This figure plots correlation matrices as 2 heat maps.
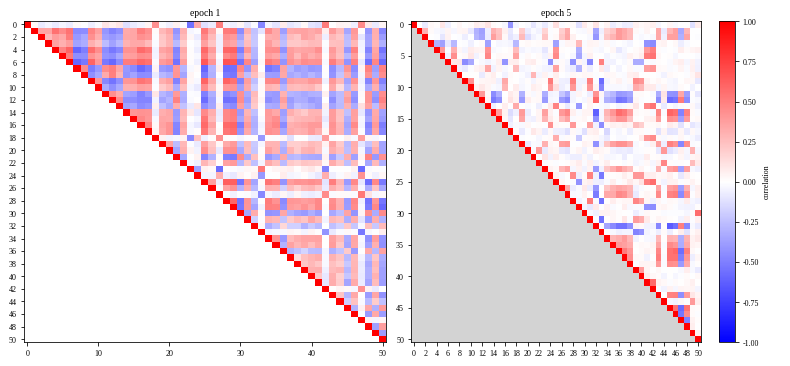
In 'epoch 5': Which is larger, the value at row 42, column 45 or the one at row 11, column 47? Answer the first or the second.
the second
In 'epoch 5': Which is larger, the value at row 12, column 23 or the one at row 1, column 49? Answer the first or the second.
the second
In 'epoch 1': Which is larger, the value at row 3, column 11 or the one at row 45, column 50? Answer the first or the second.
the second
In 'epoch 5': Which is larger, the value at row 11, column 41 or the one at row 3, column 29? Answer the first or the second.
the second
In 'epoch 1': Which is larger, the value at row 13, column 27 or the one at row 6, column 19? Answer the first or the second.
the second
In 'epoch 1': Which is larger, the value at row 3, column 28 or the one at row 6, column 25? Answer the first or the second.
the second
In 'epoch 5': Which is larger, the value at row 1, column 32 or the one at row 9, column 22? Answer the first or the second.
the second
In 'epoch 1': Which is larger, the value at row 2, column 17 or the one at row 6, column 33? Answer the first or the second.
the first
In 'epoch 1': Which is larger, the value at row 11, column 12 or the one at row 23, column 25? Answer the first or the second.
the first
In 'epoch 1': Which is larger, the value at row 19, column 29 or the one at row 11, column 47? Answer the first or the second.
the first
